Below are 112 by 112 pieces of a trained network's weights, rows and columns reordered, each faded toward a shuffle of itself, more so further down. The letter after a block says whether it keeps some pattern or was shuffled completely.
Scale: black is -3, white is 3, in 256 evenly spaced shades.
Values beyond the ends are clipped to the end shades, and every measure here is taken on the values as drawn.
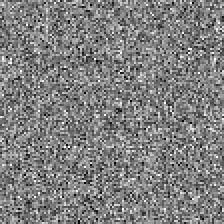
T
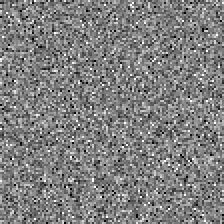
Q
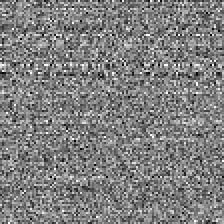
T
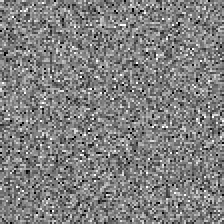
Q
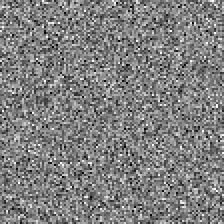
Q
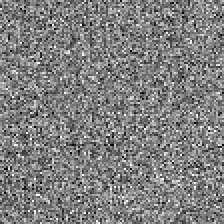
T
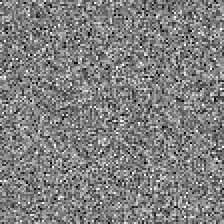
Q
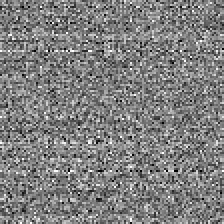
T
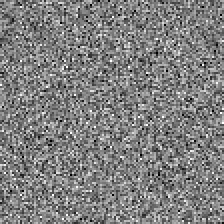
Q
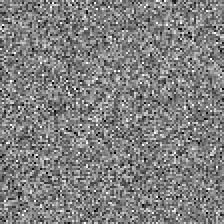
Q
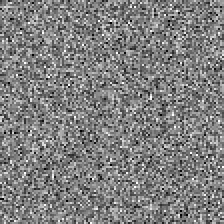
Q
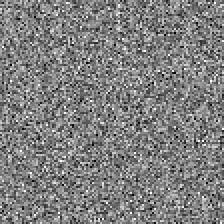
Q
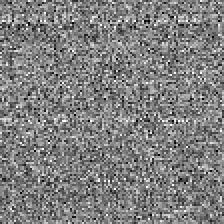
T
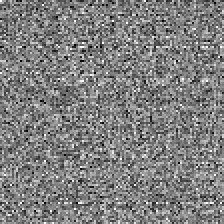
T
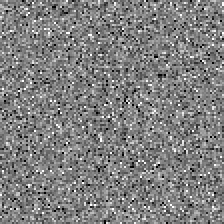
Q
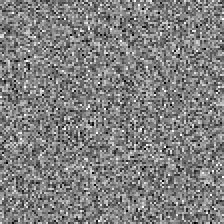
T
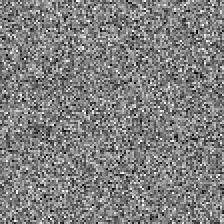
Q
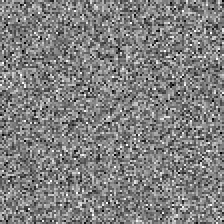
Q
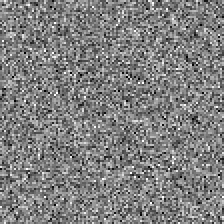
Q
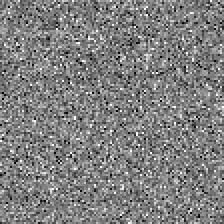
Q
